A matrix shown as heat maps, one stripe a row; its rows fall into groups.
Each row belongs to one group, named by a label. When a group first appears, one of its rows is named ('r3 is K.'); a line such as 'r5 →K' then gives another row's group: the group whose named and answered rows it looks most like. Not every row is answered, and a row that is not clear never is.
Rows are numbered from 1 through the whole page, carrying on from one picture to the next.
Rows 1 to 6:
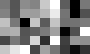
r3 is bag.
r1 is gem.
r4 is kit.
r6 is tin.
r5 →bag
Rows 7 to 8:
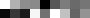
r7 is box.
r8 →bag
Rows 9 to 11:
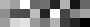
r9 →tin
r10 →bag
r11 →tin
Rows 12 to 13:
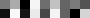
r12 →bag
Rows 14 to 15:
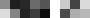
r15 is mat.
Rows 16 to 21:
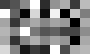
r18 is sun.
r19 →tin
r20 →sun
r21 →mat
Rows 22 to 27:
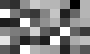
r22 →sun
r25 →box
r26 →mat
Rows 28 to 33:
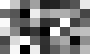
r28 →kit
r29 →bag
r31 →mat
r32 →tin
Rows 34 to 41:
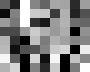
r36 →tin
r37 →sun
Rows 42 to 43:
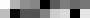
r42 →box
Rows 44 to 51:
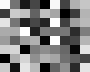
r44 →mat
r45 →gem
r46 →mat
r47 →tin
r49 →kit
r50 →gem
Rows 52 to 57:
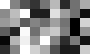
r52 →mat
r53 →tin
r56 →gem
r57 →gem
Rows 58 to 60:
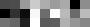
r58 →sun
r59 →bag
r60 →bag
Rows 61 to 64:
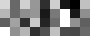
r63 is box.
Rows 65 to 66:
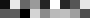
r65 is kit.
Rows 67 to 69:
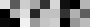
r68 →gem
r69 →gem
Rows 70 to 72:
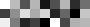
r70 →box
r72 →mat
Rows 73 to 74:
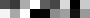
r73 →sun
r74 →tin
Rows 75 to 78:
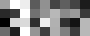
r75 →tin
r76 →gem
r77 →gem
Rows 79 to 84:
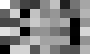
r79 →mat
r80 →kit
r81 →sun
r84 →gem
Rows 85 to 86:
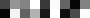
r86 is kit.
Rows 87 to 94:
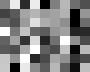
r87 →box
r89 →sun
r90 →tin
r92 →sun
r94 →sun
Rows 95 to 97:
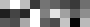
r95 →tin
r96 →bag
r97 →sun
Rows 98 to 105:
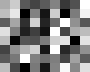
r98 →kit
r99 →kit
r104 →gem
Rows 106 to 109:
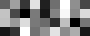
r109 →gem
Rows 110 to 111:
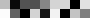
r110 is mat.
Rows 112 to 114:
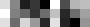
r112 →mat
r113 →mat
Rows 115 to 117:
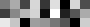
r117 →kit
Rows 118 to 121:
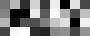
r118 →bag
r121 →tin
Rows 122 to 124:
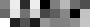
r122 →box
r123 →kit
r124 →mat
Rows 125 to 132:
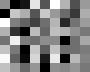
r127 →mat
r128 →bag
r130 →bag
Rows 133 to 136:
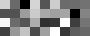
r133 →bag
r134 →sun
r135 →box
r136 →gem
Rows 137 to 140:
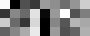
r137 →mat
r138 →box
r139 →bag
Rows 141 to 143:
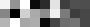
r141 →tin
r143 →box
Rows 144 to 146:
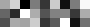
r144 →kit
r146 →box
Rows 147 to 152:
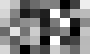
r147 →kit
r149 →box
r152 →mat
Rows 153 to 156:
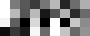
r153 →mat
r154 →box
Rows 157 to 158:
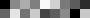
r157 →gem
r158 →kit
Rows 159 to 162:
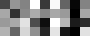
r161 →tin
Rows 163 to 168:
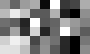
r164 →tin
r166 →box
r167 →tin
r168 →tin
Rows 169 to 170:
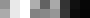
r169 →tin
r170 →tin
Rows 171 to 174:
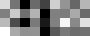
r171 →mat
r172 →box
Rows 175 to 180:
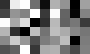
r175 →tin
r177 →tin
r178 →bag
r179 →tin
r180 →gem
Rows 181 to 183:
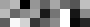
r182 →box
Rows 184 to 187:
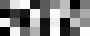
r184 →tin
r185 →bag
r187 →kit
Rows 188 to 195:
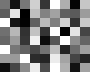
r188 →sun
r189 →kit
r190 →mat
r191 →bag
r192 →box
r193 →mat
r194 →tin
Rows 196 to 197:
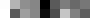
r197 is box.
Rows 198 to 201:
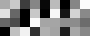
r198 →kit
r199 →bag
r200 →bag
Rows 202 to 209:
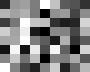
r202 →gem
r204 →gem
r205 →tin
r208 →box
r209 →mat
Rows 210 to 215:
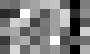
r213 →kit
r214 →gem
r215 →kit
